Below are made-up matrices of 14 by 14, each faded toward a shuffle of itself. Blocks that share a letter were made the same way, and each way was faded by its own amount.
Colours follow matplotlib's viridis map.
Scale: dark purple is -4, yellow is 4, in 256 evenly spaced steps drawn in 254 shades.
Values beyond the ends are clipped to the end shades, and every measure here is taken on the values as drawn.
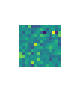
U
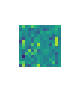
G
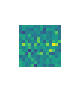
U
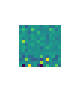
G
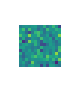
U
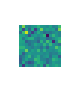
U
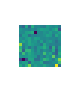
G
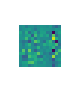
G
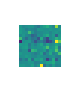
G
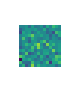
U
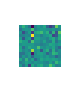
G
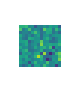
U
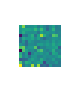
G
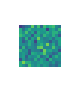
U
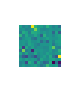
G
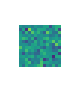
U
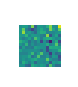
G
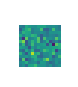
U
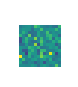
U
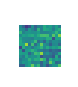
U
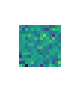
U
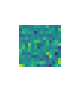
U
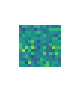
U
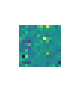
G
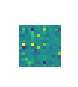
G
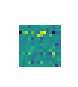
G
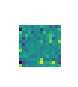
G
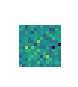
U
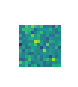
U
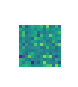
U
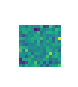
U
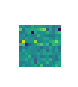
U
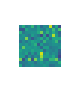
G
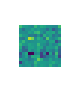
G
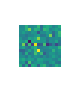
G
